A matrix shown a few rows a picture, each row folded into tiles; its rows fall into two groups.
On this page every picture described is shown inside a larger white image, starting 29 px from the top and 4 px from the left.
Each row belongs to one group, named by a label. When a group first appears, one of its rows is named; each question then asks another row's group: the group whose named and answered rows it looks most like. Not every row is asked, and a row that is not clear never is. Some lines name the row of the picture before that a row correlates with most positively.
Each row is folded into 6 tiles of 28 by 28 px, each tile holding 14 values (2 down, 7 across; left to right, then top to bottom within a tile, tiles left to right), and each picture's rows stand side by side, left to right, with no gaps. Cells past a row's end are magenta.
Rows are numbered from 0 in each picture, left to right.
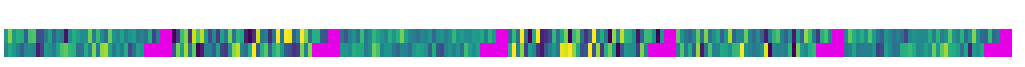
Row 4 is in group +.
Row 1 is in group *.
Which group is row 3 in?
*
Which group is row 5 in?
*
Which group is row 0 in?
*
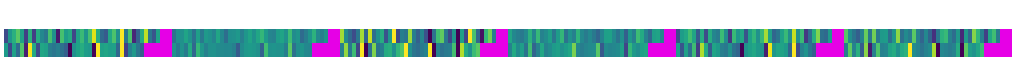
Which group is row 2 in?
+
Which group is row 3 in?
+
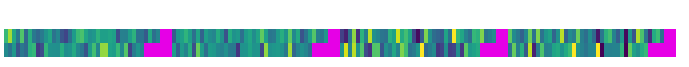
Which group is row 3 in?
+
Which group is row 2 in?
*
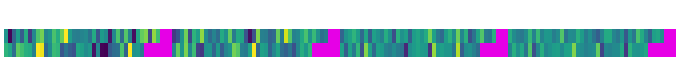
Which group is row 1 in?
*
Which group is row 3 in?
+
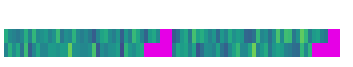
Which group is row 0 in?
+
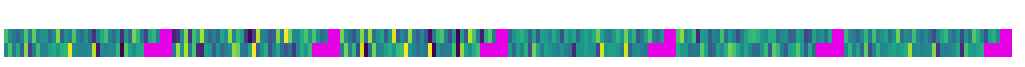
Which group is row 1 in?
*
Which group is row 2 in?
+
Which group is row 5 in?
+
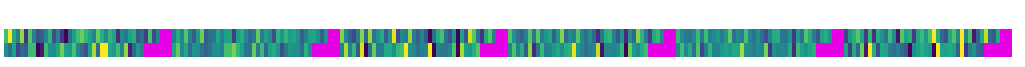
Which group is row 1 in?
*
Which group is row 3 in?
+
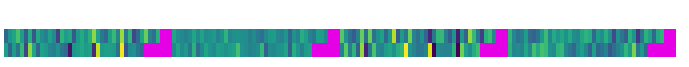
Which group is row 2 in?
+
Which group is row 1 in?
+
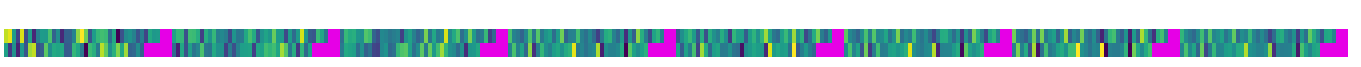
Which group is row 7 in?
+
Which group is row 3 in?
+
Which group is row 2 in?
*
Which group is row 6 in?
+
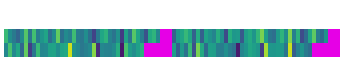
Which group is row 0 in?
+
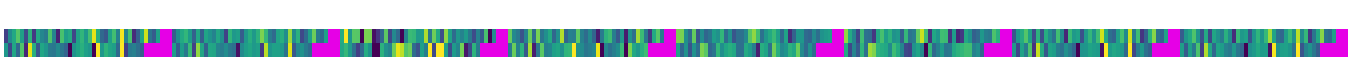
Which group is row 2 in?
*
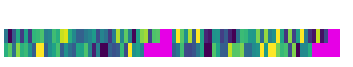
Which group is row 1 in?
*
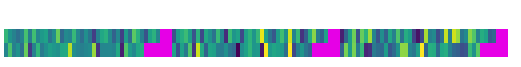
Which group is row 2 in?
*
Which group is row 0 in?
+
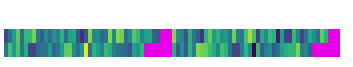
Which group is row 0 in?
*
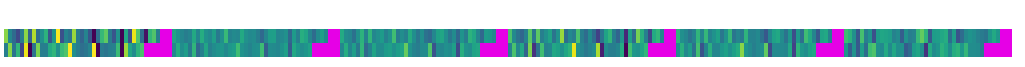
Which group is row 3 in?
+
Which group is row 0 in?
+
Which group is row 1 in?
+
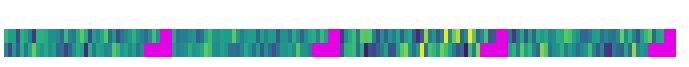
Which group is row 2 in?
*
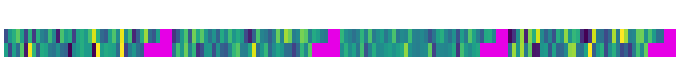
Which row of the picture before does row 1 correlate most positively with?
2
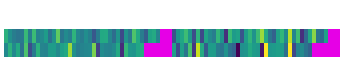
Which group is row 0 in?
+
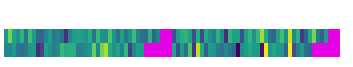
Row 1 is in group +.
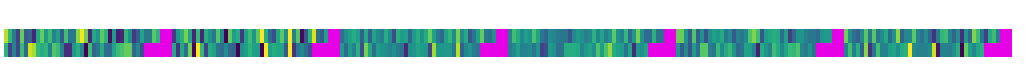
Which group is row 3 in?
*
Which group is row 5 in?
+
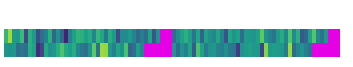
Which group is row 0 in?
*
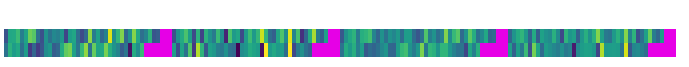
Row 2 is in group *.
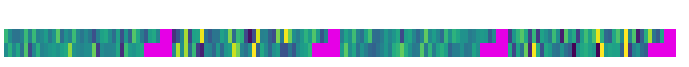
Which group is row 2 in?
*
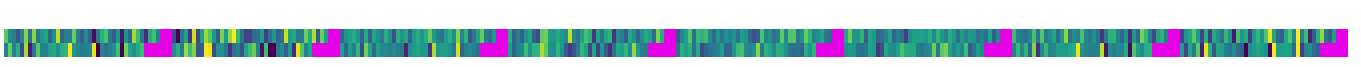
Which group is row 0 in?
+
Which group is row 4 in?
*
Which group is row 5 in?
*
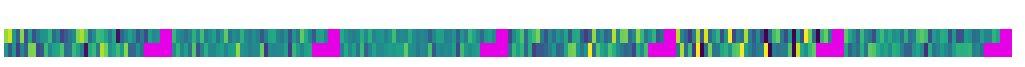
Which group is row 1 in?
+
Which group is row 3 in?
*
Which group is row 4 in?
+
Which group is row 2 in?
+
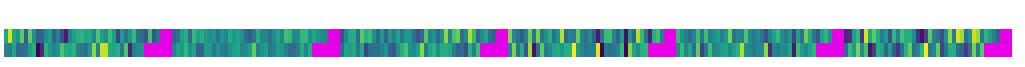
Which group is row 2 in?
*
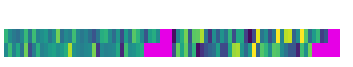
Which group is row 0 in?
+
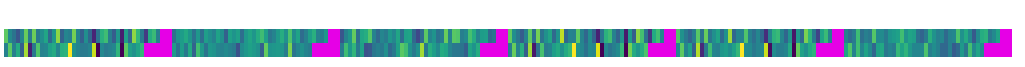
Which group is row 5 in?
*
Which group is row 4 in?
+
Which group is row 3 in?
+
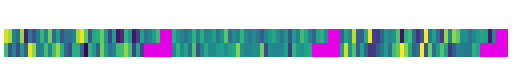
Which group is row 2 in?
*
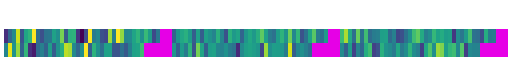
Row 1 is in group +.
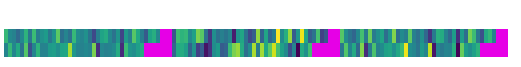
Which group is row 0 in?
+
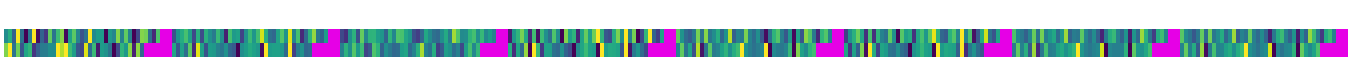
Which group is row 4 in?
+
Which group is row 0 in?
*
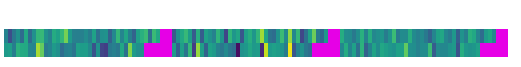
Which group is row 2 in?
+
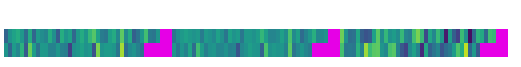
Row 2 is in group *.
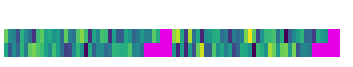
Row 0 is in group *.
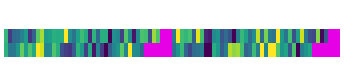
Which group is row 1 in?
*
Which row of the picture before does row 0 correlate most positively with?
0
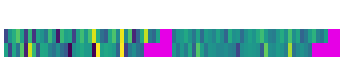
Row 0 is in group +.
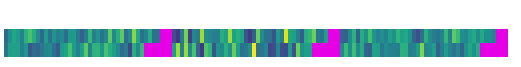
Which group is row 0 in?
*
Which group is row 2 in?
*
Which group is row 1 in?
*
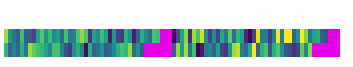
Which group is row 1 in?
*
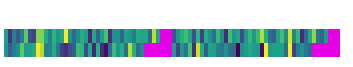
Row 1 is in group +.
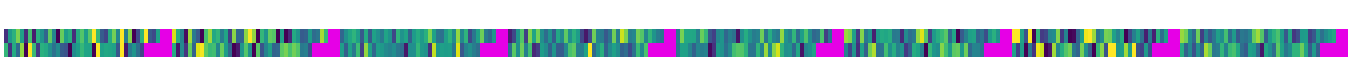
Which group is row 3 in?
*
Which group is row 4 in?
*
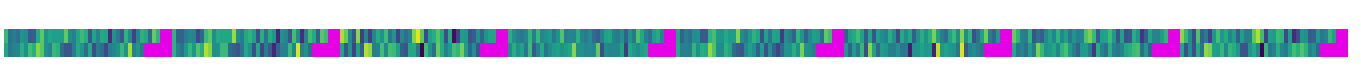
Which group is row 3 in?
+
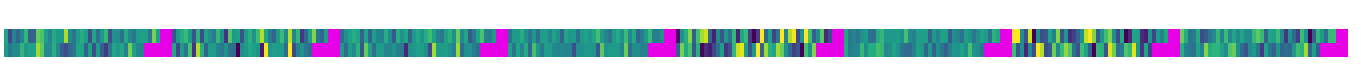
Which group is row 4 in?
*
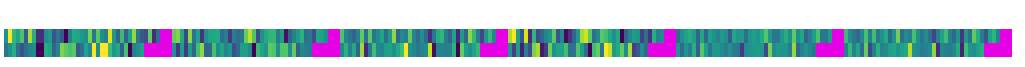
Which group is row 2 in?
+
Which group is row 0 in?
*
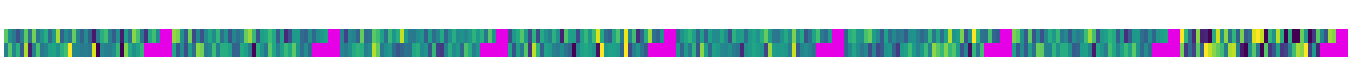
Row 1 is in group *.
